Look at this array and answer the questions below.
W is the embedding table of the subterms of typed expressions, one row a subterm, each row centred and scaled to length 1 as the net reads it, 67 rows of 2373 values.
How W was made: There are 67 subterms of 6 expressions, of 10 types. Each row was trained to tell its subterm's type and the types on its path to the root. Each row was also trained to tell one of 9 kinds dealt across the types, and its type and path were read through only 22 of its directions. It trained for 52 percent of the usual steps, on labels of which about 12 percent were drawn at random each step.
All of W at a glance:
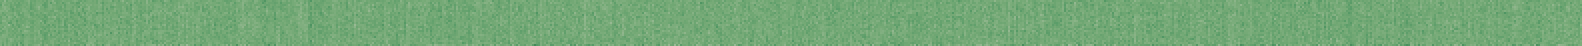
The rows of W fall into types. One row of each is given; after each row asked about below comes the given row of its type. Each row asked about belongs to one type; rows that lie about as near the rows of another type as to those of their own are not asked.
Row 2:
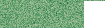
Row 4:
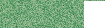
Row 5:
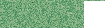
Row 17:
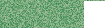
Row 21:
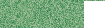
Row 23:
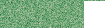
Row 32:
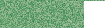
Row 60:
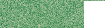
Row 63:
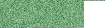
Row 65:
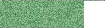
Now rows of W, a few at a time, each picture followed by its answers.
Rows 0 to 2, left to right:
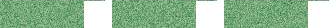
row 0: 65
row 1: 32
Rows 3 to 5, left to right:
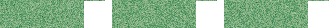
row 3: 2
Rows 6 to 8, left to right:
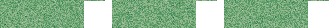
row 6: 23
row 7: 4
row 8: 63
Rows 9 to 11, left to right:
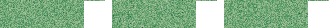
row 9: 5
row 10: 4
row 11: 32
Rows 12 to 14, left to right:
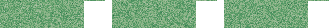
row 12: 32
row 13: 4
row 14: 4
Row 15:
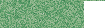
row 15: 4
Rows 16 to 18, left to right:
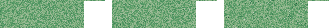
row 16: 63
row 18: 4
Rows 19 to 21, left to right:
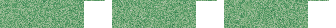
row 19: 21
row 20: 21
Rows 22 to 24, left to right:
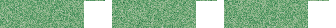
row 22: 32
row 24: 65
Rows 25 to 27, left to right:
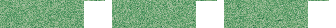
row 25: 65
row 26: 63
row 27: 2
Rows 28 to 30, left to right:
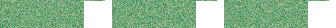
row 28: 17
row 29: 63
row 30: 65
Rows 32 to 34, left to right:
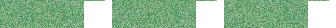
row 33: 2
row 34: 17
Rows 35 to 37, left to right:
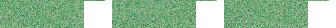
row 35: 32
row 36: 21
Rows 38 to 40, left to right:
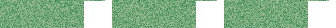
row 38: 21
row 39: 23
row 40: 17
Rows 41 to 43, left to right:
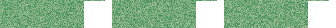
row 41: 23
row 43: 63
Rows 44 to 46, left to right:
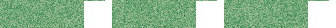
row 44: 2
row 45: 17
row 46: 21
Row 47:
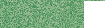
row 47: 23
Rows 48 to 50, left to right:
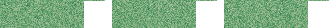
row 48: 23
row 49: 17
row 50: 5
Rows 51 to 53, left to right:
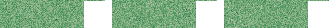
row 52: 32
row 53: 60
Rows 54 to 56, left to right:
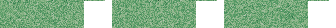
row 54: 60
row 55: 5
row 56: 65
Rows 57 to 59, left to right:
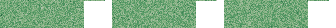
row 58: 63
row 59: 65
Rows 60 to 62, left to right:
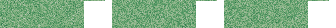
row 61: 21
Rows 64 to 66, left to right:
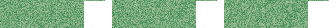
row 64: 32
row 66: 21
